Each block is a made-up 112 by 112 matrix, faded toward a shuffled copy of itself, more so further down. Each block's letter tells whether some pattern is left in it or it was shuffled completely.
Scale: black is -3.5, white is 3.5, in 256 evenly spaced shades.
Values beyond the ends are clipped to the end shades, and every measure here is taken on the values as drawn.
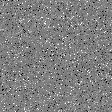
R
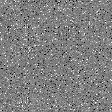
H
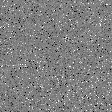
R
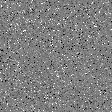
R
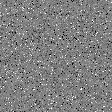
R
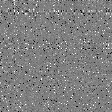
H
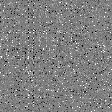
H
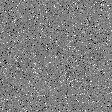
R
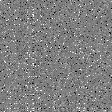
H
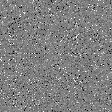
H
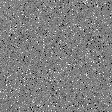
R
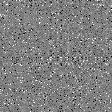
H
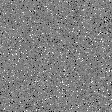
R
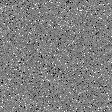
R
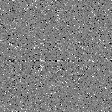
H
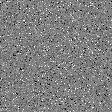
R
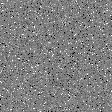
R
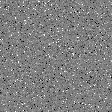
R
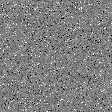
R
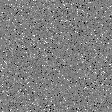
R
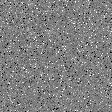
R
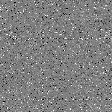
H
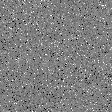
R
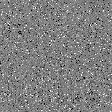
H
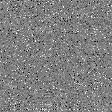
H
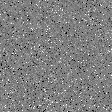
R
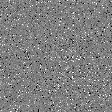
H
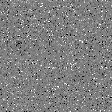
H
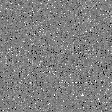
H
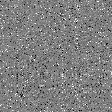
H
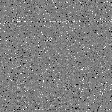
H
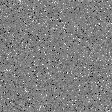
R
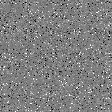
H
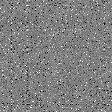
H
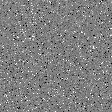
R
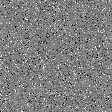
R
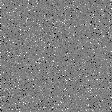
H
